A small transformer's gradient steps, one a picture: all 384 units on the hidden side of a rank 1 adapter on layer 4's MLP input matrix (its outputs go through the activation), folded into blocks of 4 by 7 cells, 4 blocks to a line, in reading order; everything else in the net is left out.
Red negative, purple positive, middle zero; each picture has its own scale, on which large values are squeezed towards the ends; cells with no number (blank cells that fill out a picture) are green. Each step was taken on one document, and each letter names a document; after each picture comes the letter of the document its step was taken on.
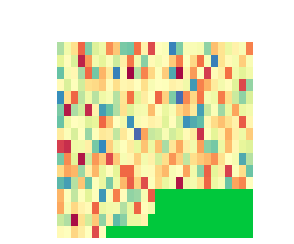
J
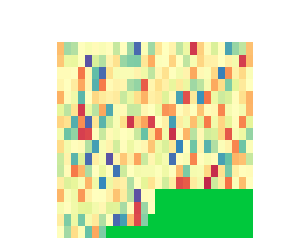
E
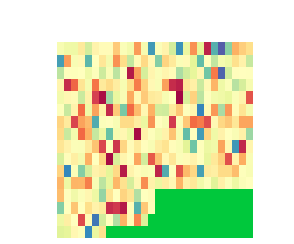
E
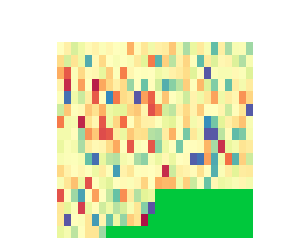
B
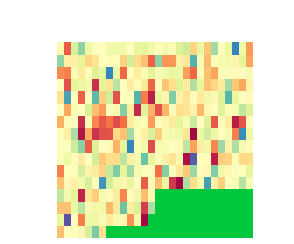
B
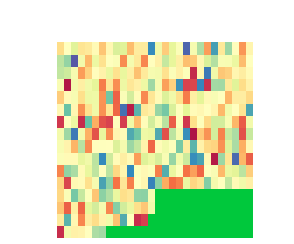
B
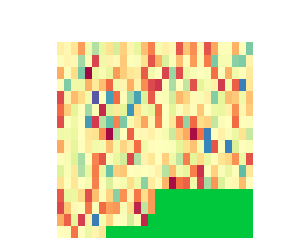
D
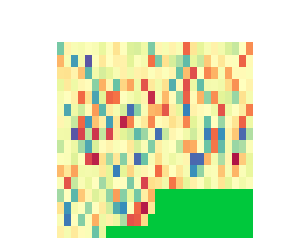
B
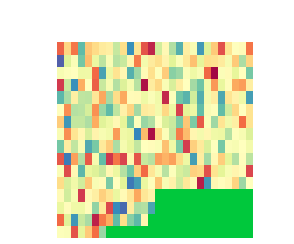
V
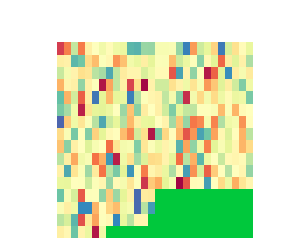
V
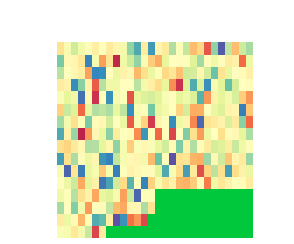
E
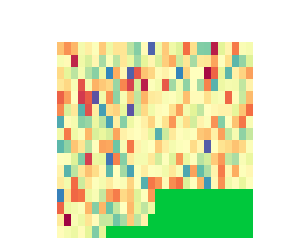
V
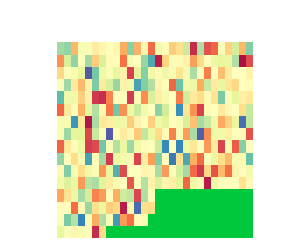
E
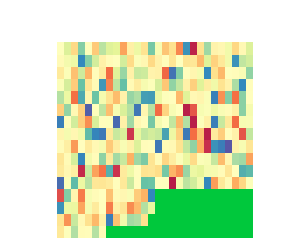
D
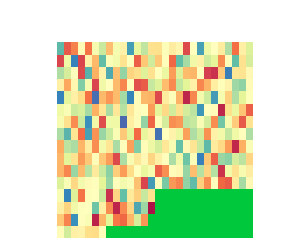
V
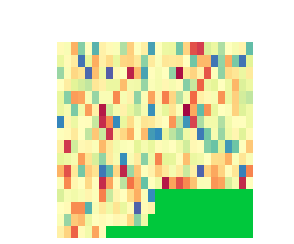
J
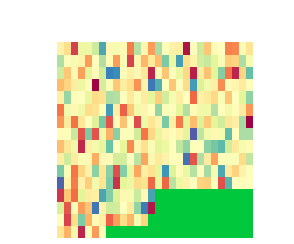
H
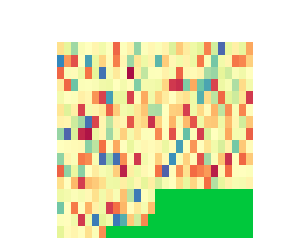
E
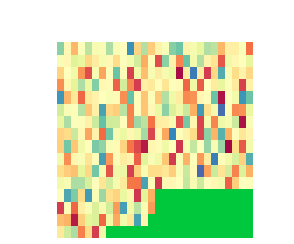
J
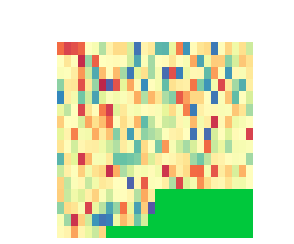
V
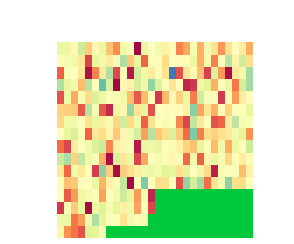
J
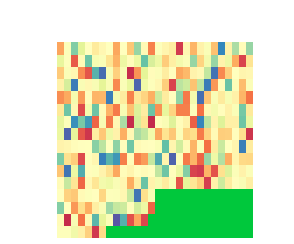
E
